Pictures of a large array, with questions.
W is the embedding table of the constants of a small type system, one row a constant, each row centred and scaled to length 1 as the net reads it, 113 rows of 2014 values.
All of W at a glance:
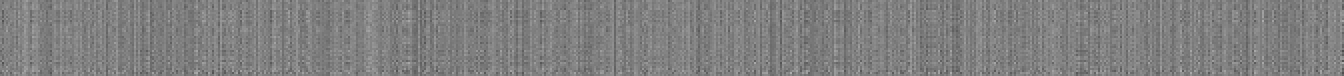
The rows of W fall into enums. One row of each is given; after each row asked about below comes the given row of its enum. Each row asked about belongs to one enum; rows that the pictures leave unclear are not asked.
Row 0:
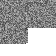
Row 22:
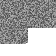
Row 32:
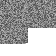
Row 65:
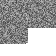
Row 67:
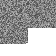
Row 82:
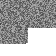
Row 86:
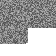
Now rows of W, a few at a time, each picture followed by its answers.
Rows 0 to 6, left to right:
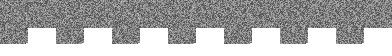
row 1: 22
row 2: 65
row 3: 32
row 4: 67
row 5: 82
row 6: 82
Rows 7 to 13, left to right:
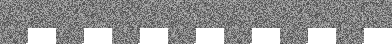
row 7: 86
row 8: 67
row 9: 82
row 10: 65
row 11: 86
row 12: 67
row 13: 0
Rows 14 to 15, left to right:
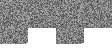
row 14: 86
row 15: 32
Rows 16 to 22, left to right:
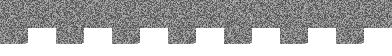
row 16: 22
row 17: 82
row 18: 22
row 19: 22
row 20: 65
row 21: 32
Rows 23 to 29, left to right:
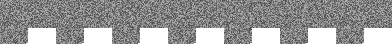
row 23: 86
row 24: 22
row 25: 82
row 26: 22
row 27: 0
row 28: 32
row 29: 86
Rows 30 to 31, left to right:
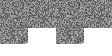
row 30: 22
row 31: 22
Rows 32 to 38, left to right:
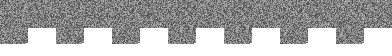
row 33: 22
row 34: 67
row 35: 82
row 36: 82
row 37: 67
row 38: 65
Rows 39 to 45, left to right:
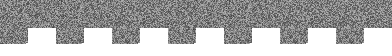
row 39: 67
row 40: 32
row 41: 86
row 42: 82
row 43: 32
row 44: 86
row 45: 86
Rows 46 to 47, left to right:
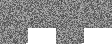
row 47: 32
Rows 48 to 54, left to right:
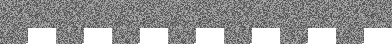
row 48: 67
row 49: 82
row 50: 86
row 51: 86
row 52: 82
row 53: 22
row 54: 67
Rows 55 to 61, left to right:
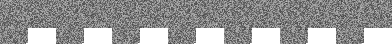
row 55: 86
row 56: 67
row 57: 22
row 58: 67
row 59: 82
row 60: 82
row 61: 32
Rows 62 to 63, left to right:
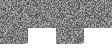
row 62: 67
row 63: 22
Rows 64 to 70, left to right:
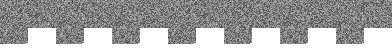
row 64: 67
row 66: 86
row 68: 82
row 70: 0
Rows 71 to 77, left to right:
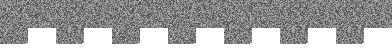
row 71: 67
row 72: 82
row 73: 67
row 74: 32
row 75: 0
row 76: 82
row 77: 82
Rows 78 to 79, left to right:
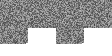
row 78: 86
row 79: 22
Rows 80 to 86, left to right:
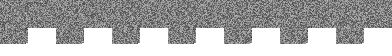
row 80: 0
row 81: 67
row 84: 22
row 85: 22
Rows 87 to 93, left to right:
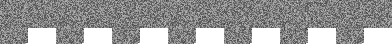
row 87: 32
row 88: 86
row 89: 22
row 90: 86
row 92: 0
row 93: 22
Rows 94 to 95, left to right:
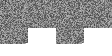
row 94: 32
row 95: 22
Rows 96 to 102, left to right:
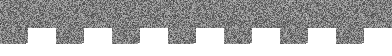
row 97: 67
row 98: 22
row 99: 32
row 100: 86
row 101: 65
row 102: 67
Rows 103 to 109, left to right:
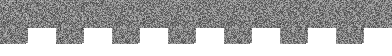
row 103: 65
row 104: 0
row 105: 86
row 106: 86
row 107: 86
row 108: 82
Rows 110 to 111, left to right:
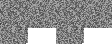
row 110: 82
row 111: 82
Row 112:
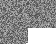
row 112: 67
